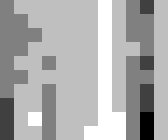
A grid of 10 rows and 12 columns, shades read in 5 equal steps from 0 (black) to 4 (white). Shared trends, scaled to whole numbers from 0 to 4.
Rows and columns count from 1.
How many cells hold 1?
7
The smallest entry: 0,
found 2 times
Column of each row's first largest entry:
8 8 8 8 8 8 8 8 3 7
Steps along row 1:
up same same same same same up down down down up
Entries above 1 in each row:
11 12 12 12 11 12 11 10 10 10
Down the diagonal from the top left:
2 2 2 3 3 3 3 4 4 2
